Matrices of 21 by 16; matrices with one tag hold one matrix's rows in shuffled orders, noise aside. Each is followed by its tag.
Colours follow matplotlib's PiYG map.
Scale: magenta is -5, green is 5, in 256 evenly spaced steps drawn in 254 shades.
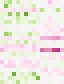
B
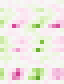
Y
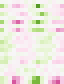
Y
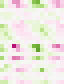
Y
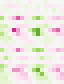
Y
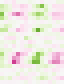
Y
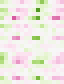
Y
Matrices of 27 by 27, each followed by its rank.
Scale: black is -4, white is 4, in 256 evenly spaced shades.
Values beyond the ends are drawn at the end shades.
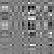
two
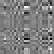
two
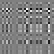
one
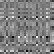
two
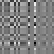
one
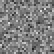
full rank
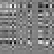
two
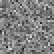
full rank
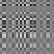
one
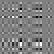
one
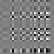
one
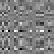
two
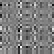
two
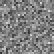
full rank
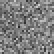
full rank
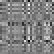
two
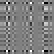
one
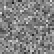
full rank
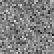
full rank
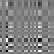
one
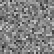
full rank
